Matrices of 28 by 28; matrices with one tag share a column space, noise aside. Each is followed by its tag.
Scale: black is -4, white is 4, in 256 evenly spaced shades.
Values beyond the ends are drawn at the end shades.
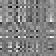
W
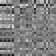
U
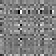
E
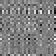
E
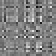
W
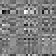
E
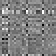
E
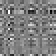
E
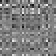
U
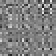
U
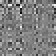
U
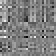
W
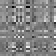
W
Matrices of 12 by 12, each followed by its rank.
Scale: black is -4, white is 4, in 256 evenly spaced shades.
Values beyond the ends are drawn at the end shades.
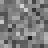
full rank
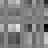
one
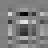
one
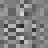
two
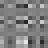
one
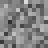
full rank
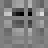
one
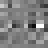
two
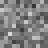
full rank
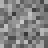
full rank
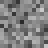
full rank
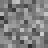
full rank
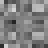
two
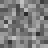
full rank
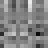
two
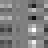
one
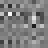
two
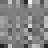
two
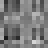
two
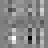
two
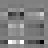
one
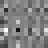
two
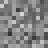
full rank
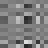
one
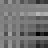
one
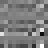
two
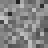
full rank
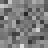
full rank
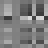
one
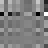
one
